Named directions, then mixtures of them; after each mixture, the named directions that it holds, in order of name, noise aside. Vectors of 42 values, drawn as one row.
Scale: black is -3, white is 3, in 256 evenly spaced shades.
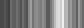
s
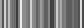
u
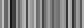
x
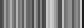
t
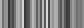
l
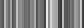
l, t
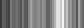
s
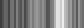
s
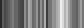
l, s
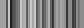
u, x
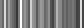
u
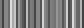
x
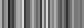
l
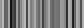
x
